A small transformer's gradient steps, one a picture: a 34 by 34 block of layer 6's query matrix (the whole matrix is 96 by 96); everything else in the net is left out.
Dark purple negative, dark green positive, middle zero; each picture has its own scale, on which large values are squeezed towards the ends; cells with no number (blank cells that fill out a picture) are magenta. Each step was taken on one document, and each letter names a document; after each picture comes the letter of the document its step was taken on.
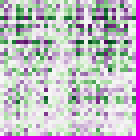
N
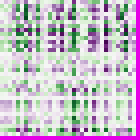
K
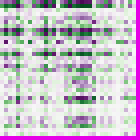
N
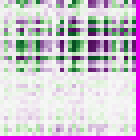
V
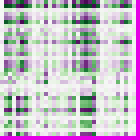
N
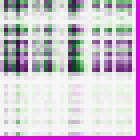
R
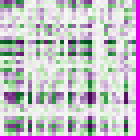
N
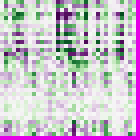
K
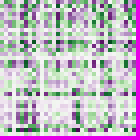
V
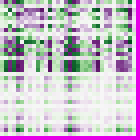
R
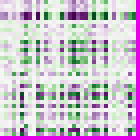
V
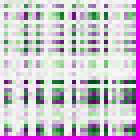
V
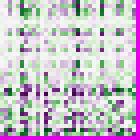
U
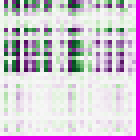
R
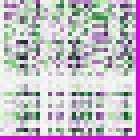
V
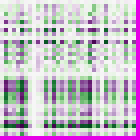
N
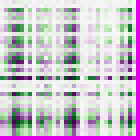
R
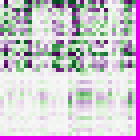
K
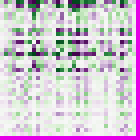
K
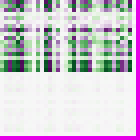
R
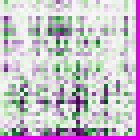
K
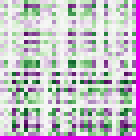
U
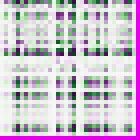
K
